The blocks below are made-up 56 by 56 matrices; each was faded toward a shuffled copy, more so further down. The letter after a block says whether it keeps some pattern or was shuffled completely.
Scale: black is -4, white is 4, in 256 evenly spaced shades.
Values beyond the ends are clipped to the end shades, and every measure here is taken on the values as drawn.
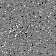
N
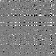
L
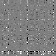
L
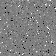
N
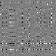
L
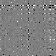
L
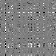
L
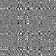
L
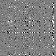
L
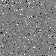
N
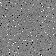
N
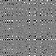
L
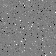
N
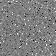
N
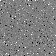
N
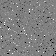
N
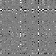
L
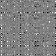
L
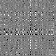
L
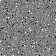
N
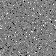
N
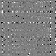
L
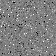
N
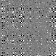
L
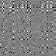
L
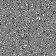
N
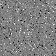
N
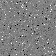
N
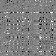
L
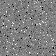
N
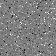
N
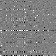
L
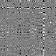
L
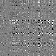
L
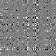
L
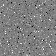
N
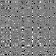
L
